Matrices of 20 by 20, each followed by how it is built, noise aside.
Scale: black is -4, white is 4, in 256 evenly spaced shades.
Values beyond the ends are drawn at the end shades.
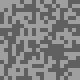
noise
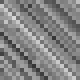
Toeplitz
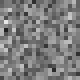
noise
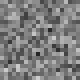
noise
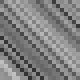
Toeplitz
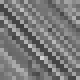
Toeplitz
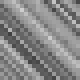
Toeplitz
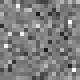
noise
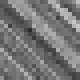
Toeplitz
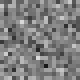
noise
